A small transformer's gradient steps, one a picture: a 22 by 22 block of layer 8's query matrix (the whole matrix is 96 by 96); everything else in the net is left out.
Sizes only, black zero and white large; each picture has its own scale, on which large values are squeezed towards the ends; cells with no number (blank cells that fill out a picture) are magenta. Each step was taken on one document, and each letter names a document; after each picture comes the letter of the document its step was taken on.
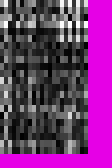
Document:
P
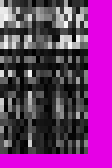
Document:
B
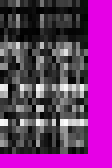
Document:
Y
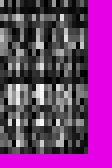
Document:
Y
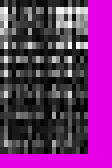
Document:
P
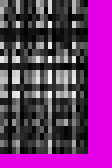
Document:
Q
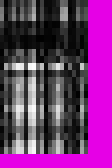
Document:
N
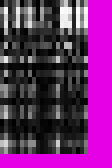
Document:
P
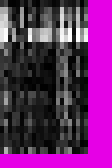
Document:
B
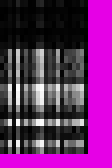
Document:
Y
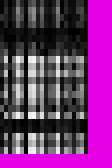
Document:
N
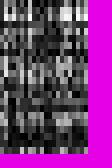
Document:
B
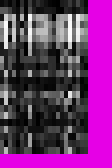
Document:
B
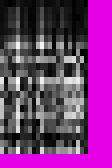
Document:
Y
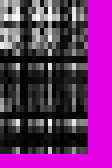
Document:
Q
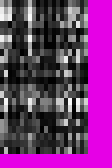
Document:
B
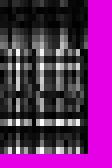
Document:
Y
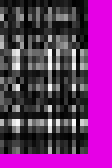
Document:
Q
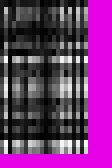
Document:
P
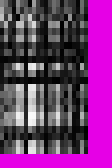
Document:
N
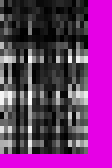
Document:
B
